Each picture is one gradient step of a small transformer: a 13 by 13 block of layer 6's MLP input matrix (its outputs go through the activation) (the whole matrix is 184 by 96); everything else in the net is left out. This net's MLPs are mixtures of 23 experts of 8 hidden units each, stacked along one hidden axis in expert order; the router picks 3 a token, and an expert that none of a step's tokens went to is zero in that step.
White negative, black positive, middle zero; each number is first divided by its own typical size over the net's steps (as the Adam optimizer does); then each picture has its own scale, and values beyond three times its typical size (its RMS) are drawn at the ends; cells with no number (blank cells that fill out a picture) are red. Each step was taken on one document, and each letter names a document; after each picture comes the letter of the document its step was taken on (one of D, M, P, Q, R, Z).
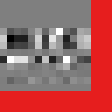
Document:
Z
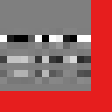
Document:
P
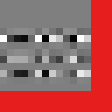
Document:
P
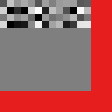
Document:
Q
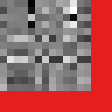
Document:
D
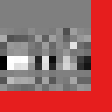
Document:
Z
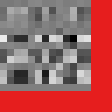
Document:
D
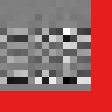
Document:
D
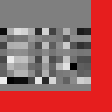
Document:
Z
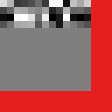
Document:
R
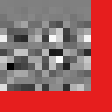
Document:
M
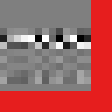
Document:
P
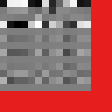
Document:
R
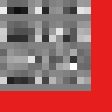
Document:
D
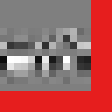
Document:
Z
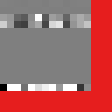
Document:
R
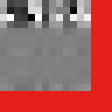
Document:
Q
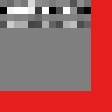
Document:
Q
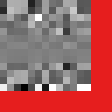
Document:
R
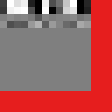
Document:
Q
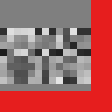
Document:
M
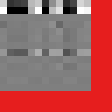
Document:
R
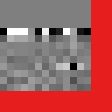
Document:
Z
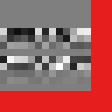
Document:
Z
